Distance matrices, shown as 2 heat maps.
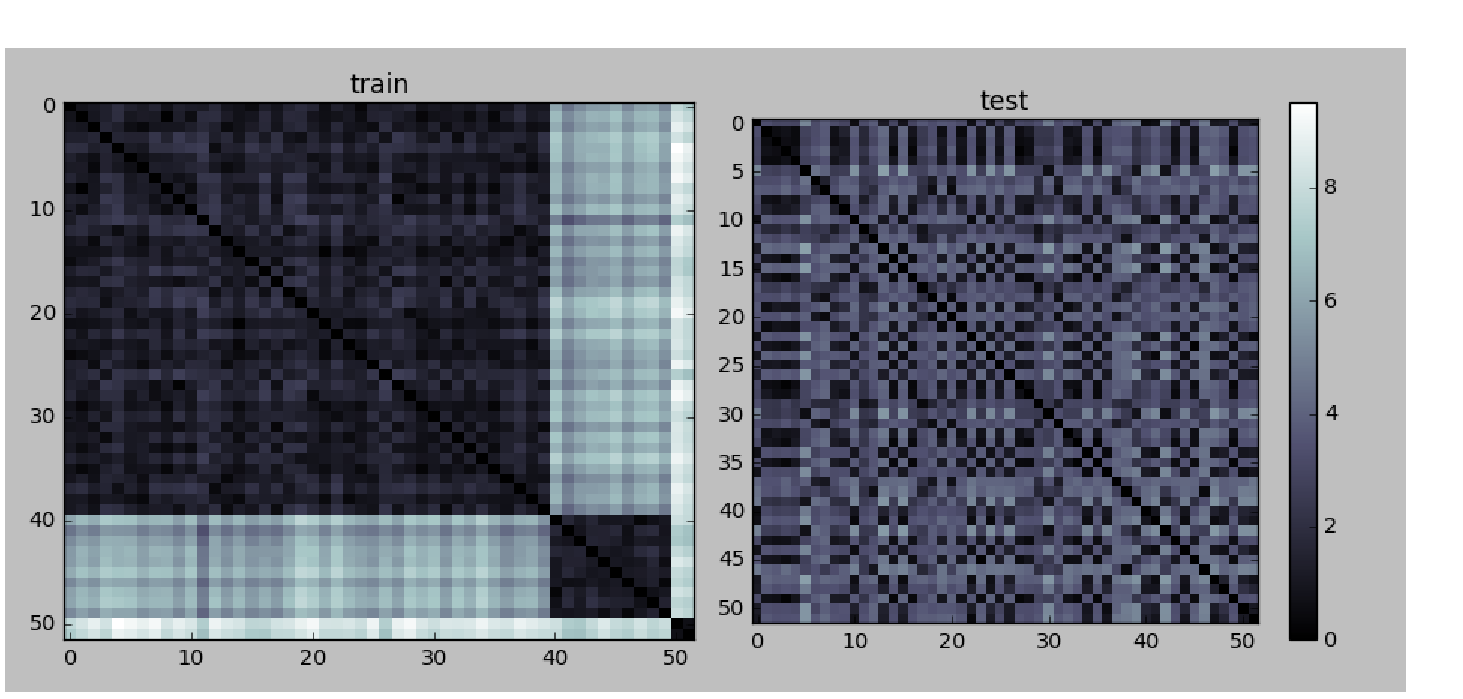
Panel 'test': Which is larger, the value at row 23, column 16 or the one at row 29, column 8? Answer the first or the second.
the second
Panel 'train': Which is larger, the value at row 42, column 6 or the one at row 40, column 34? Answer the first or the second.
the second
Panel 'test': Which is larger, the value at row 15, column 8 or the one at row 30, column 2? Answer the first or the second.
the first
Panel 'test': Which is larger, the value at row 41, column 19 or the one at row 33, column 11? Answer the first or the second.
the first
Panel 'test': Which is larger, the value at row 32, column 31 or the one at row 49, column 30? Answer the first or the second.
the first
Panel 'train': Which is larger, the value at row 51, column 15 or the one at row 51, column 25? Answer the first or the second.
the second
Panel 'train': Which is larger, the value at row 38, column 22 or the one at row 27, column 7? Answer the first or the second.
the first
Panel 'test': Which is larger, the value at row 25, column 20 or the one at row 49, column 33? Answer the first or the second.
the first
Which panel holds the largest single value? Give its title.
train
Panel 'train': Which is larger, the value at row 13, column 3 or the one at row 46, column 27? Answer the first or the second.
the second
